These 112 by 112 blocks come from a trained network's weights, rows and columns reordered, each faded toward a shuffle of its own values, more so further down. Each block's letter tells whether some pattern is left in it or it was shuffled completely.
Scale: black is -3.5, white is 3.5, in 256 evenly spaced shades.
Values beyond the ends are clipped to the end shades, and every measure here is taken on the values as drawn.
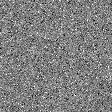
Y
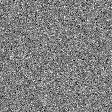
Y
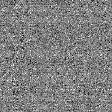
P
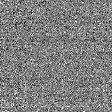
P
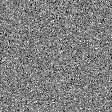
Y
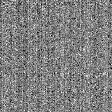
P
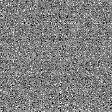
P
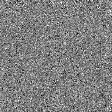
P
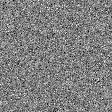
Y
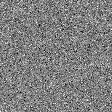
Y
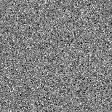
Y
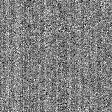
P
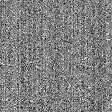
P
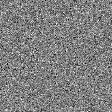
P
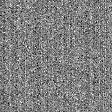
P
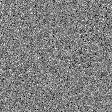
Y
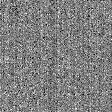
P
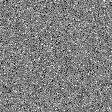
Y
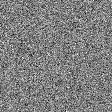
Y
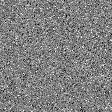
Y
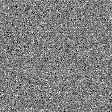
P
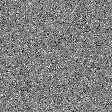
Y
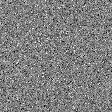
Y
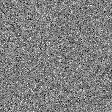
Y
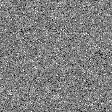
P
